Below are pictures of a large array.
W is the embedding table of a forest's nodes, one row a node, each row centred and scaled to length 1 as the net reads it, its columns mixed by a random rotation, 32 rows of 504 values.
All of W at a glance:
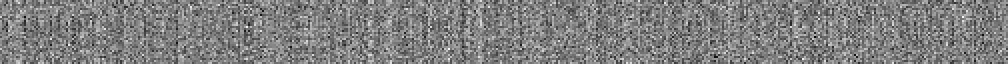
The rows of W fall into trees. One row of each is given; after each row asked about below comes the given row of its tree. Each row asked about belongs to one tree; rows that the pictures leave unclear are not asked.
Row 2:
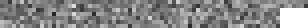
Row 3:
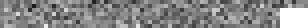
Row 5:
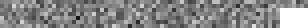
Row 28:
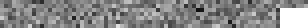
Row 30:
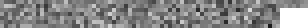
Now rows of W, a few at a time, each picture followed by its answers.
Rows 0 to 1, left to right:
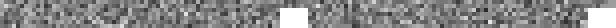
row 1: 30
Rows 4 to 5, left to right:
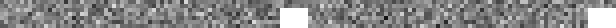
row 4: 28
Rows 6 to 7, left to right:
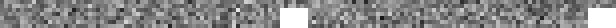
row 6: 5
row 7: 28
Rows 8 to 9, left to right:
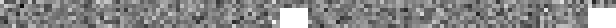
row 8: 30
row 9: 5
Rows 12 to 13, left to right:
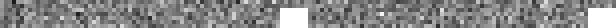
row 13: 2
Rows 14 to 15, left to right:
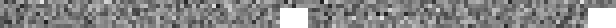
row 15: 30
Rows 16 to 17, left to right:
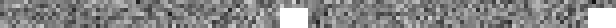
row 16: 5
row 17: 30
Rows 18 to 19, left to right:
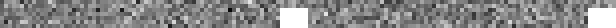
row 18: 5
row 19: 3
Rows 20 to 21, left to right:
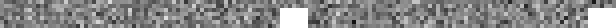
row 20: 30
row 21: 30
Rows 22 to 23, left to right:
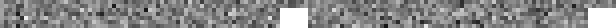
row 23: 28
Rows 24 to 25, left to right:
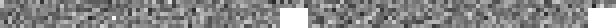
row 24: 2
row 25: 5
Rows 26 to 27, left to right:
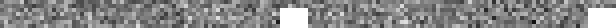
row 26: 3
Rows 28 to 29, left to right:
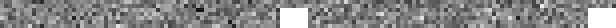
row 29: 2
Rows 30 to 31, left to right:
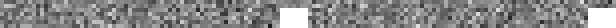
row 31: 30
